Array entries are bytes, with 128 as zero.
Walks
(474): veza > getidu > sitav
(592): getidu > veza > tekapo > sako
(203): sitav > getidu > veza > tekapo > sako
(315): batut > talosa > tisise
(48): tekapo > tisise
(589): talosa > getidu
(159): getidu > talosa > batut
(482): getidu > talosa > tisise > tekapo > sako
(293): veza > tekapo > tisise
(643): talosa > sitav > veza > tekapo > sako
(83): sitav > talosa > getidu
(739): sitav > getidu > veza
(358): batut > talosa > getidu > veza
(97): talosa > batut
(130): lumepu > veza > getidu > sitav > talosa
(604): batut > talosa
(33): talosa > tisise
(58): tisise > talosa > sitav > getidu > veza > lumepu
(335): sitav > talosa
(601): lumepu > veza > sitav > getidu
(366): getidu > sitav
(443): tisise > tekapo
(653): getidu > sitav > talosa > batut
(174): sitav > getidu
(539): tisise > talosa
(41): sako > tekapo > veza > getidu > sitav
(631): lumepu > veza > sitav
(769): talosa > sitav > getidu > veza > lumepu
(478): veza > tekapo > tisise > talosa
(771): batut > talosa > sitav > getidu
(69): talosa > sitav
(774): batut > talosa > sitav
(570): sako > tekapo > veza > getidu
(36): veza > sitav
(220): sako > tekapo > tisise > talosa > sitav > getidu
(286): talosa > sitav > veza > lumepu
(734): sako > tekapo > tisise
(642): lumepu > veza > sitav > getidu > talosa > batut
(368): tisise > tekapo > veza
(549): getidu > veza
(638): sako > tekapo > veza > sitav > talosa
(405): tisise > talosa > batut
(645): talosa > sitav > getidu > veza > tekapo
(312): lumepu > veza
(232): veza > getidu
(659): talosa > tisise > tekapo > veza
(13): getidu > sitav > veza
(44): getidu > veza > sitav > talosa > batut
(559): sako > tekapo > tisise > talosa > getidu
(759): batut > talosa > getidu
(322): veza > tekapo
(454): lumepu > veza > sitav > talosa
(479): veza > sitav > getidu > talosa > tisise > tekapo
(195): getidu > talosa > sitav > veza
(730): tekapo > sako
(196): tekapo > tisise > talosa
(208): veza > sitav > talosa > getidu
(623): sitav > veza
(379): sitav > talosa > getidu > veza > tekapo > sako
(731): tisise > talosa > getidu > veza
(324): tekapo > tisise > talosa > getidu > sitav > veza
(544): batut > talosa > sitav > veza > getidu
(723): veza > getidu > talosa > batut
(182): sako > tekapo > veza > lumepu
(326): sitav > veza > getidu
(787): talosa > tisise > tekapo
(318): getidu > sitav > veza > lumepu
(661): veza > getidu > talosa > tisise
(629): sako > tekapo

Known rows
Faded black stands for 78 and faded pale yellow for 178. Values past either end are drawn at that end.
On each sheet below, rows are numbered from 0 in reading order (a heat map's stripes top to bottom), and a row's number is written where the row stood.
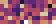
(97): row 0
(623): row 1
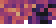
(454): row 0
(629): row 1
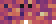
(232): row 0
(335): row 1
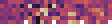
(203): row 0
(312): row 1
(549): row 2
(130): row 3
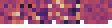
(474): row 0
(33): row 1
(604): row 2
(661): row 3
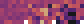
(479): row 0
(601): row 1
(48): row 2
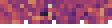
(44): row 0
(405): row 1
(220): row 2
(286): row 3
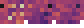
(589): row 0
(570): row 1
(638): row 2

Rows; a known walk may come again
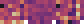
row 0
(174)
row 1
(643)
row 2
(539)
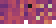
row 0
(731)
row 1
(589)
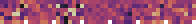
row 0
(623)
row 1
(44)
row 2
(312)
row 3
(661)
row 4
(559)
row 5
(326)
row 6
(454)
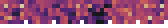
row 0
(315)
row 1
(482)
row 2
(787)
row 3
(629)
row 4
(130)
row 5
(759)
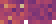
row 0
(771)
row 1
(379)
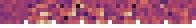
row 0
(645)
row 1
(366)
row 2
(36)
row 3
(318)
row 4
(474)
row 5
(723)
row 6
(769)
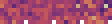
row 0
(642)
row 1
(58)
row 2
(358)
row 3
(159)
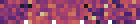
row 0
(592)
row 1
(335)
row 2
(208)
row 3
(33)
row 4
(368)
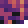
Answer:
(443)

